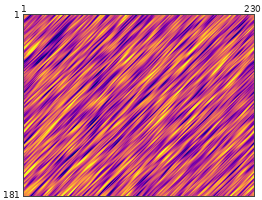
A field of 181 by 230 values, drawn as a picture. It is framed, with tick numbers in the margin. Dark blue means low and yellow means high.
The halves do not mirror each other. The ninth with the highest average is the bottom left. The grain runs diagonally up to the right. On average the colour sits 50% of the way up the scale.
